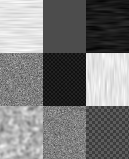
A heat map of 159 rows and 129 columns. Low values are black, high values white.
It is made of 3 by 3 panels. Panel 1,1: very high, streaked across, faint in contrast. Panel 1,2: low, flat. Panel 1,3: very low, streaked across, faint in contrast. Panel 2,1: middling, fine-grained. Panel 2,2: very low, checkered, faint in contrast. Panel 2,3: very high, streaked downward, faint in contrast. Panel 3,1: high, blotchy. Panel 3,2: middling, fine-grained. Panel 3,3: low, checkered.
